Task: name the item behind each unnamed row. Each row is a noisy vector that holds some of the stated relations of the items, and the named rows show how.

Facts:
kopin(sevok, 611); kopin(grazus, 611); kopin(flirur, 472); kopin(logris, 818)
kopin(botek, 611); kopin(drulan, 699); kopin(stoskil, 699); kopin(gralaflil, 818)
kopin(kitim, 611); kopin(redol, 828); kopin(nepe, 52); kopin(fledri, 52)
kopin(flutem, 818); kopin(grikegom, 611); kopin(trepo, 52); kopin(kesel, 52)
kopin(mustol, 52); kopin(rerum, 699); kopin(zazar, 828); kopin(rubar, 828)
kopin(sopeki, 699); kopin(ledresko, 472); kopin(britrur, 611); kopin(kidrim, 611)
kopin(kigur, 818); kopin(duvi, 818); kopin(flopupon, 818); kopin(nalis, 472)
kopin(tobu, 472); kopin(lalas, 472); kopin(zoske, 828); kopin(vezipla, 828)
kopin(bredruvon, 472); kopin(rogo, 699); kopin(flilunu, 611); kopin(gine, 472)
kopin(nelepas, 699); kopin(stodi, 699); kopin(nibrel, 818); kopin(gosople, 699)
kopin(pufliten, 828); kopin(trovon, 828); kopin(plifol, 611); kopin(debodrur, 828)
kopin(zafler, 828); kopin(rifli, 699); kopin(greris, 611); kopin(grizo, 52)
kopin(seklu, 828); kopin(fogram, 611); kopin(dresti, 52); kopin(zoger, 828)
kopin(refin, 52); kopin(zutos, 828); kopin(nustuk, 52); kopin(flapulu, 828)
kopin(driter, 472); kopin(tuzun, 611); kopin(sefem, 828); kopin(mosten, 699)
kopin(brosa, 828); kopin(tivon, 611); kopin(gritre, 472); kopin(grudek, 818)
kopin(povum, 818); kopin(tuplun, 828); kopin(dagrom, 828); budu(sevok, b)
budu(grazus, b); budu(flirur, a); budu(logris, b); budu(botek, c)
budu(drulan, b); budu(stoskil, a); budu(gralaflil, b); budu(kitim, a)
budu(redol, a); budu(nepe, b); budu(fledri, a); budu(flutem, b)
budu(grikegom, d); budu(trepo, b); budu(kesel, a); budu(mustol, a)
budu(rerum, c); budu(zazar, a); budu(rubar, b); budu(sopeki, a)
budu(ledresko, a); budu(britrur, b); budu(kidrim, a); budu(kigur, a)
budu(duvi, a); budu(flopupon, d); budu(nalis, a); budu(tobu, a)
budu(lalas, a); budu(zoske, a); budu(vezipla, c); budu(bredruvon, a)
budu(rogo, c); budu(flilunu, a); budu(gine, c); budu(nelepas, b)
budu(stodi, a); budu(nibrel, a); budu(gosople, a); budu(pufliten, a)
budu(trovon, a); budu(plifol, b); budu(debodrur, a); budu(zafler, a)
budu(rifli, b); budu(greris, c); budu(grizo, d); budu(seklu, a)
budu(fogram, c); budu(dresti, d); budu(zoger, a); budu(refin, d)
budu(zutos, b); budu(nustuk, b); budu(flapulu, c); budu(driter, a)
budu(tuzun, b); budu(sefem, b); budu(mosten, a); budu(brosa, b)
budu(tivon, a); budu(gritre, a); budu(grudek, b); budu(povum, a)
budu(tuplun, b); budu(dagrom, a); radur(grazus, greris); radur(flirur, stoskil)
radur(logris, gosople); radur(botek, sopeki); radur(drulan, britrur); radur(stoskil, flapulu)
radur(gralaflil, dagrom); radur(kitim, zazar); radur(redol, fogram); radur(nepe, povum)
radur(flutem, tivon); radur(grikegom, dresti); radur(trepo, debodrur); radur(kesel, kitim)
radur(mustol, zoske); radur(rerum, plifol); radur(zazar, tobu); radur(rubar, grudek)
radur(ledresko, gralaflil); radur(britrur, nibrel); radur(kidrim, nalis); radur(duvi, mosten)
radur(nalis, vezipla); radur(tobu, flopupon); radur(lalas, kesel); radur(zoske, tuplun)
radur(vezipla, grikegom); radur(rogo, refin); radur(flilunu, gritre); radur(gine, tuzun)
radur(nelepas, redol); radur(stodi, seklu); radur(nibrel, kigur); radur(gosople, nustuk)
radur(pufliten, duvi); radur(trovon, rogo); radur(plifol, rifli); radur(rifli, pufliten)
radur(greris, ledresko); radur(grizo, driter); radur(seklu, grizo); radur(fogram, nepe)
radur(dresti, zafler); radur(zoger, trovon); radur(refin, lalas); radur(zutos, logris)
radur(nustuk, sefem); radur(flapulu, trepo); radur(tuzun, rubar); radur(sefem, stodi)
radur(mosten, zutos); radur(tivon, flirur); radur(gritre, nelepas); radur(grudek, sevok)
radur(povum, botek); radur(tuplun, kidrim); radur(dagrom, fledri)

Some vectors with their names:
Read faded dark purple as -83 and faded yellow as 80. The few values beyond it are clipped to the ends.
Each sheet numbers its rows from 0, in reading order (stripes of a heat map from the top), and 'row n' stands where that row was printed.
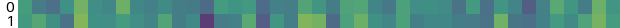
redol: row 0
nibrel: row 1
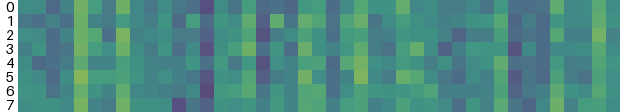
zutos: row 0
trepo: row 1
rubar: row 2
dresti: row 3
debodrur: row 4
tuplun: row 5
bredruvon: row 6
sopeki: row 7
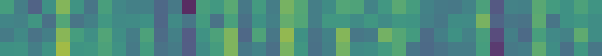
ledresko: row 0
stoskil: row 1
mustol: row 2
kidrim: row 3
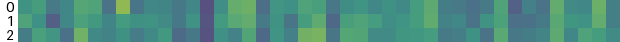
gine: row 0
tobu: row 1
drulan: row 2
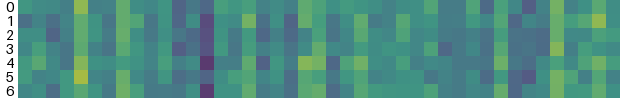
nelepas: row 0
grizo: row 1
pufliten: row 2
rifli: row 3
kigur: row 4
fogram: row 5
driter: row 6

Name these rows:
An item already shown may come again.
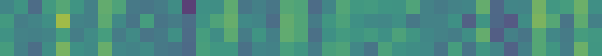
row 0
driter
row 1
flilunu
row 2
flirur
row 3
redol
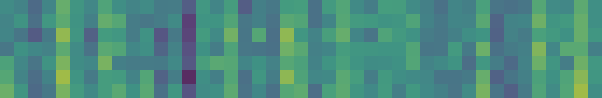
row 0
brosa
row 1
driter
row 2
fledri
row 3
stodi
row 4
gritre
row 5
gralaflil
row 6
flopupon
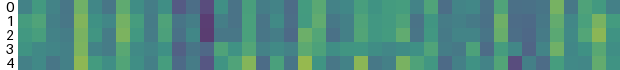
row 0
mosten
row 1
duvi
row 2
logris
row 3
nelepas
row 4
mustol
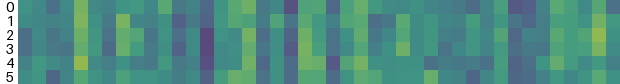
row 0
kitim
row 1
nepe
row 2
grizo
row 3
nustuk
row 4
britrur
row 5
lalas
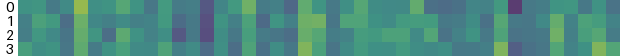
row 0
grikegom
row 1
drulan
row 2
gosople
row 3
flutem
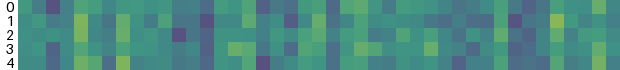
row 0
zazar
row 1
plifol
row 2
sopeki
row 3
lalas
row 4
rubar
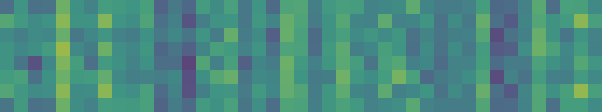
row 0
rogo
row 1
povum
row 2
tivon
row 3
botek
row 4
dagrom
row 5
nalis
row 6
povum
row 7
rogo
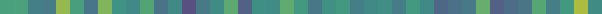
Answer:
grudek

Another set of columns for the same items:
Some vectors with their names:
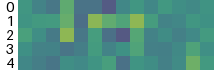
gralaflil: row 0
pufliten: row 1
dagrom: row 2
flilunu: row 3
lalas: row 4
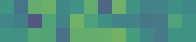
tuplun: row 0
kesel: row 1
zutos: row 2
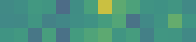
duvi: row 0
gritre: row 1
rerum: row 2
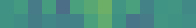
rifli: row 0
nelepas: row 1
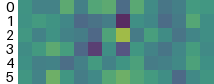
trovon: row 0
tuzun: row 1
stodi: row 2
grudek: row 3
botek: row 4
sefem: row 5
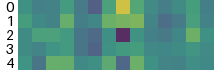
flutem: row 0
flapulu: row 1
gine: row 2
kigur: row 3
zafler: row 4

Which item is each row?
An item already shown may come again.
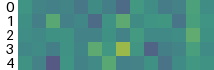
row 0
britrur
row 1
driter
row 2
bredruvon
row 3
nepe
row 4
rogo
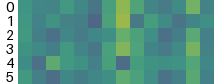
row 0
flirur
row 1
stodi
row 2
tivon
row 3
flirur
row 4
nalis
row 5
tivon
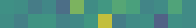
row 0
plifol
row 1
grizo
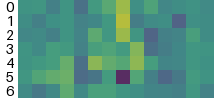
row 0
mosten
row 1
grizo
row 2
nepe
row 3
redol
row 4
pufliten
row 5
rubar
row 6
mustol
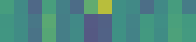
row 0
stoskil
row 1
ledresko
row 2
ledresko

